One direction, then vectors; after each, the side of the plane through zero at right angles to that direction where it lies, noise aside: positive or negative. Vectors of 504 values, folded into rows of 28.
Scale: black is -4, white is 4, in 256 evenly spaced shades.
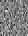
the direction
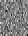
negative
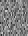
positive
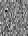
negative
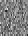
negative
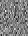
positive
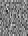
negative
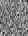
positive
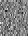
negative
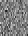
negative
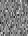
positive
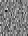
negative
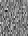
negative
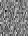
negative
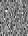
positive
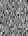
positive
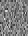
positive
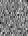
positive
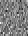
negative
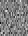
positive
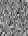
negative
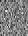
positive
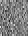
negative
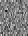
negative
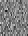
negative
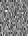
positive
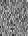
positive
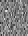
positive
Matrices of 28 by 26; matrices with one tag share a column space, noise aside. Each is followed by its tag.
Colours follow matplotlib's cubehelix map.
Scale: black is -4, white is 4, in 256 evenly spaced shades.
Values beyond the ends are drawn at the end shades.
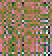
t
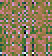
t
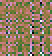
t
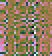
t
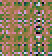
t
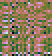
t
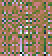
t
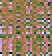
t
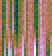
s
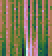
s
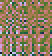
t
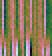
s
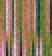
s
